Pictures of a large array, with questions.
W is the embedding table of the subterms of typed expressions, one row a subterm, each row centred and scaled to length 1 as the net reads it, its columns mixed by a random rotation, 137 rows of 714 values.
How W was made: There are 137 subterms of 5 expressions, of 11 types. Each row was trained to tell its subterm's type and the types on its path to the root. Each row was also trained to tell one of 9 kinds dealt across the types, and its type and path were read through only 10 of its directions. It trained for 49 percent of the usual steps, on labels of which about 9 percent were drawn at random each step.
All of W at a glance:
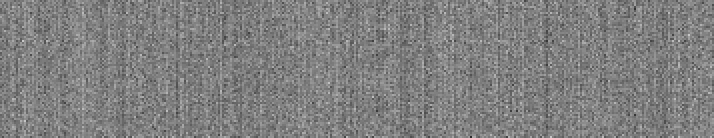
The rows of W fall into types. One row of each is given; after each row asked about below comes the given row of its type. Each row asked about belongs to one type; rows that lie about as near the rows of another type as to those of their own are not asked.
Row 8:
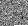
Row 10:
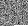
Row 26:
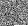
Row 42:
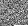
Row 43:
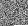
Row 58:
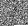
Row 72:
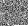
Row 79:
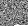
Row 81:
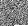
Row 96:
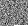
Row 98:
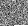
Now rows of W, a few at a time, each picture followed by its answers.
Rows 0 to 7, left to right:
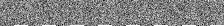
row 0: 42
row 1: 58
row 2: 58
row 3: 42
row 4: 42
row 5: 79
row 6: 81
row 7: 26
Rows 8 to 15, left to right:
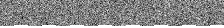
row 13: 72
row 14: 43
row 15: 26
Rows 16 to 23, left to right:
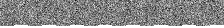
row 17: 72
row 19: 98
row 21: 42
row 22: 10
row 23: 58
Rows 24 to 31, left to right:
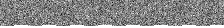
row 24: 81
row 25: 72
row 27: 58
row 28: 72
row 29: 72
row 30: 81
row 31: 42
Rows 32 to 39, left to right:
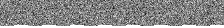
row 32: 42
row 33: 10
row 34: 79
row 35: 79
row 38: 72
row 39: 81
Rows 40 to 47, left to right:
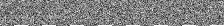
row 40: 43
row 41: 43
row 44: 43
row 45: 8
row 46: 81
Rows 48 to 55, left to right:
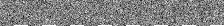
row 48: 8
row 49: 58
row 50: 81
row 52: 81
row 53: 79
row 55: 10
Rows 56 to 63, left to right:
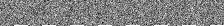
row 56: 81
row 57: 42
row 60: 42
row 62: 8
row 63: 81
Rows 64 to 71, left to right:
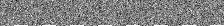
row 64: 79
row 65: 58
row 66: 8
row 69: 79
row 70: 58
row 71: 10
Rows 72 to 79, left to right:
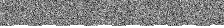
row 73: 10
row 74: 96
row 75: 8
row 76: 58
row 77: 96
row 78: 26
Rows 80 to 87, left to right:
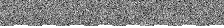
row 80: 8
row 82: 8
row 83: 10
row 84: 10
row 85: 79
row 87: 8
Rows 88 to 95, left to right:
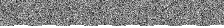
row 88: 81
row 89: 8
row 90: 81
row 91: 42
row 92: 8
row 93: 42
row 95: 10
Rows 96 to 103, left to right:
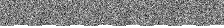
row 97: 58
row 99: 98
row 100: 26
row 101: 10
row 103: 96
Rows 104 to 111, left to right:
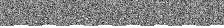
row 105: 43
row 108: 42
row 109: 10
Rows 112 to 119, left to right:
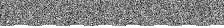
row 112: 10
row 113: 72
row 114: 26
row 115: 58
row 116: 81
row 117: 79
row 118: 96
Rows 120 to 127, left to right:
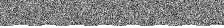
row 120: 8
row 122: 96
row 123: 42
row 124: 10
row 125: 58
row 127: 81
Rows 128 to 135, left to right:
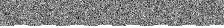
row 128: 26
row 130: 8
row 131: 10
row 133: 58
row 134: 58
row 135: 42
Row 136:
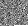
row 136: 8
